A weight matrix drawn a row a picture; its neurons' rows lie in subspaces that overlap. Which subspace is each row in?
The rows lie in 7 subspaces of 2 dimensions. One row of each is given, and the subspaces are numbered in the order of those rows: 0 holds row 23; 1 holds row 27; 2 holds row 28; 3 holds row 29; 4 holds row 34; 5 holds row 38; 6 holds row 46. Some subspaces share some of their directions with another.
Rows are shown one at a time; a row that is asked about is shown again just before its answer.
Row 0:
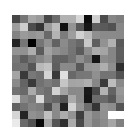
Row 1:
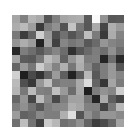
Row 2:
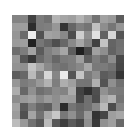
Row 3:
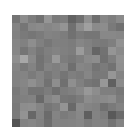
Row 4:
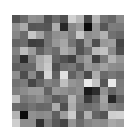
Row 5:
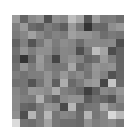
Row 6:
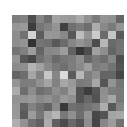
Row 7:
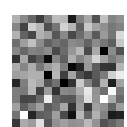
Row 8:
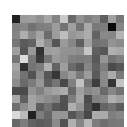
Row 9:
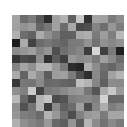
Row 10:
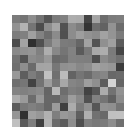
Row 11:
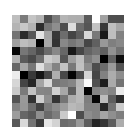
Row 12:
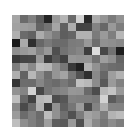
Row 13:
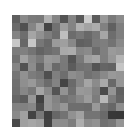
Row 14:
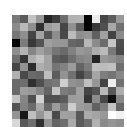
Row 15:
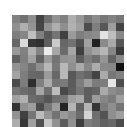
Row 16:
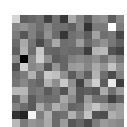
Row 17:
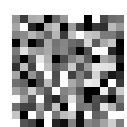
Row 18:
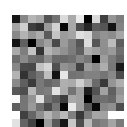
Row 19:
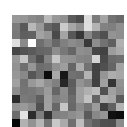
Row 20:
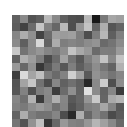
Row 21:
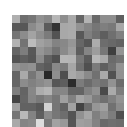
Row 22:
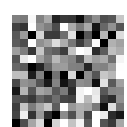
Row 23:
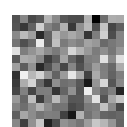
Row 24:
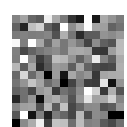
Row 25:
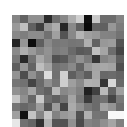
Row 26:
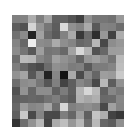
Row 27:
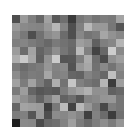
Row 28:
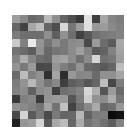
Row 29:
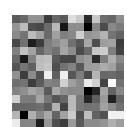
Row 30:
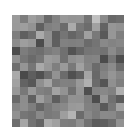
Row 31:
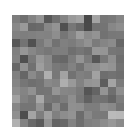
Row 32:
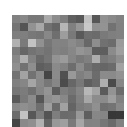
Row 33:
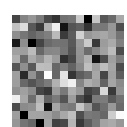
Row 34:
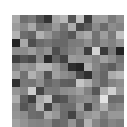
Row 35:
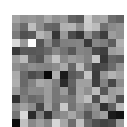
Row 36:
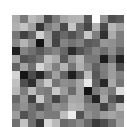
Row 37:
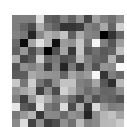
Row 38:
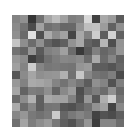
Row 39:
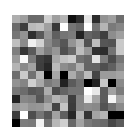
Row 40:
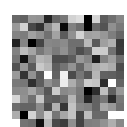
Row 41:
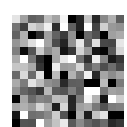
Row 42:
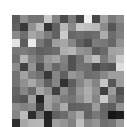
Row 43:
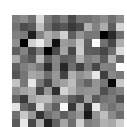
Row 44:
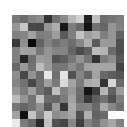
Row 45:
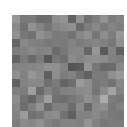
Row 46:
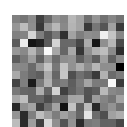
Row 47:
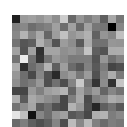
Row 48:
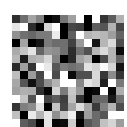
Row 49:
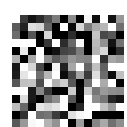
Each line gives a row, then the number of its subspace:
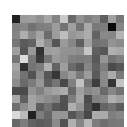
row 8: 2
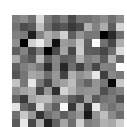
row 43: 6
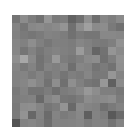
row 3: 1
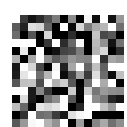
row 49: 2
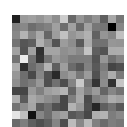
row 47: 2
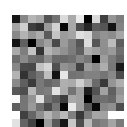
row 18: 2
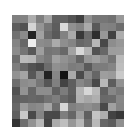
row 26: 5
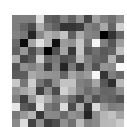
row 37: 6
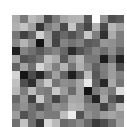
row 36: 0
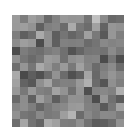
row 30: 0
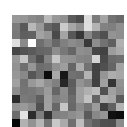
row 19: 0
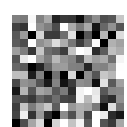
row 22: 5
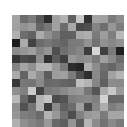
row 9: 4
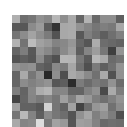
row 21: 1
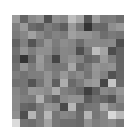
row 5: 1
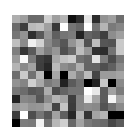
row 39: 3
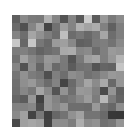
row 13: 3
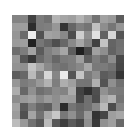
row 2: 5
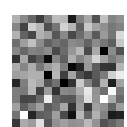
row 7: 4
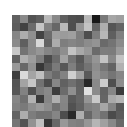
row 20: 0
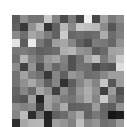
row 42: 3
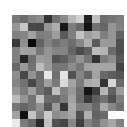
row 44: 5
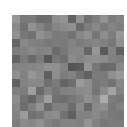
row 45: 4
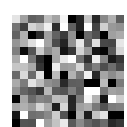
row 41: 3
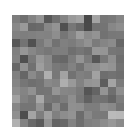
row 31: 6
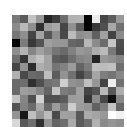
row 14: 5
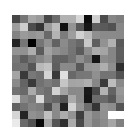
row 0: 2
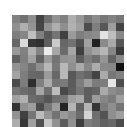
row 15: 6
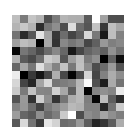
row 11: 0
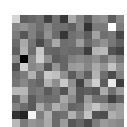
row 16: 2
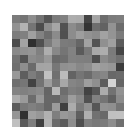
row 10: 6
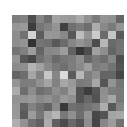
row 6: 5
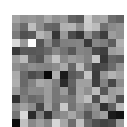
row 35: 0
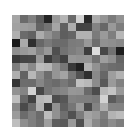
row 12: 4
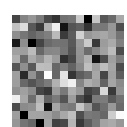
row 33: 1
